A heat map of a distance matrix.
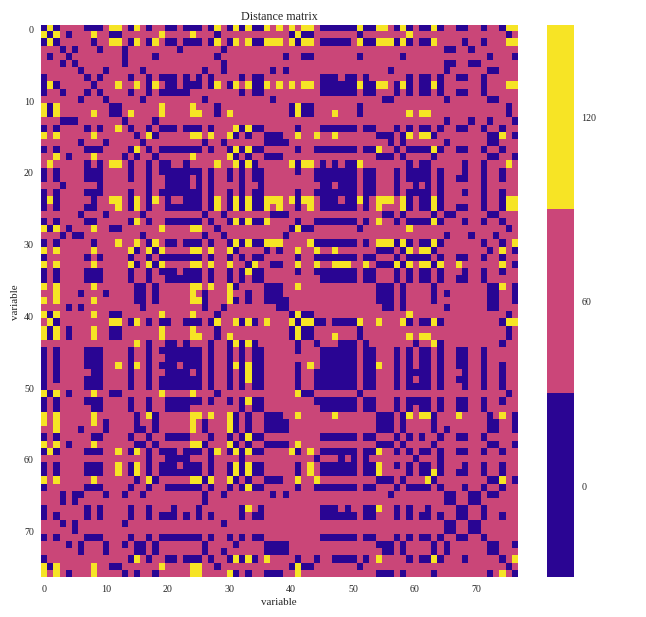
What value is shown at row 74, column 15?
120
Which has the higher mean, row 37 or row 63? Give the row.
63
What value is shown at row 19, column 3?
60
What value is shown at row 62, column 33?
120
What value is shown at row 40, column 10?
60
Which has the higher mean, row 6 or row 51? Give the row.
51
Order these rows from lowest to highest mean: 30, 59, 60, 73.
59, 73, 30, 60
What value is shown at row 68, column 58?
60
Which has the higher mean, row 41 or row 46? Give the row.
41
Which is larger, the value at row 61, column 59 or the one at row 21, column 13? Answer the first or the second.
the second
